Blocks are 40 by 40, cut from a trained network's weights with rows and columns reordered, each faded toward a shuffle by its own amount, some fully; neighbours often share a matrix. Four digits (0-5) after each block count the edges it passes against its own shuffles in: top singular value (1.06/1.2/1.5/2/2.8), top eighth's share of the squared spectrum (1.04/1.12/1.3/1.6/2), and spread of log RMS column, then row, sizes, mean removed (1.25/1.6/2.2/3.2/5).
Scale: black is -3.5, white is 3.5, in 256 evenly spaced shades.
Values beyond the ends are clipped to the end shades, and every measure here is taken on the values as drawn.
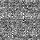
2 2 1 0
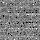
3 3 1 1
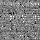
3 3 1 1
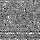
3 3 0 1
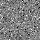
1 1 0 0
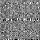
3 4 0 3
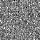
2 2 0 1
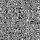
2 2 1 1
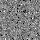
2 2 0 1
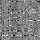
3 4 0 2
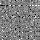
3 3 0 2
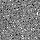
1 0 0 0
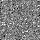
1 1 0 0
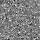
0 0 0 0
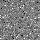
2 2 0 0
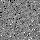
0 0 0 0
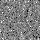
1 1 0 0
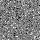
0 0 0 0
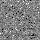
1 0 0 0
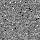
0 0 0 0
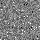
0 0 0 0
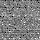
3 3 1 1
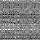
4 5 2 2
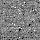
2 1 0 0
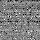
3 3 1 1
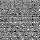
3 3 1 1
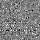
2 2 0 1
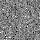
1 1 0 0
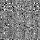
2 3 0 2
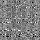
2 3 0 2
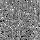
1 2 0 1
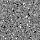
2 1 0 0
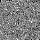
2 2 0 0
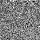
1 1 0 1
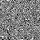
3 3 0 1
